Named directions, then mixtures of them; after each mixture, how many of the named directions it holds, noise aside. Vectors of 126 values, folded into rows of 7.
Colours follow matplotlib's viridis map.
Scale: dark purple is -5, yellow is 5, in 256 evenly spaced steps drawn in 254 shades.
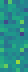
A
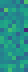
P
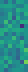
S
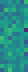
one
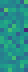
one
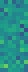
three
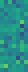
three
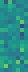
two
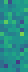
one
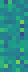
two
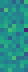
one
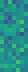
two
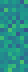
two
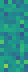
three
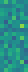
one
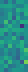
one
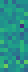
three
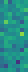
one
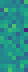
one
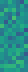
three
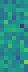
two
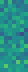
two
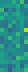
one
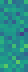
two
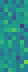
two
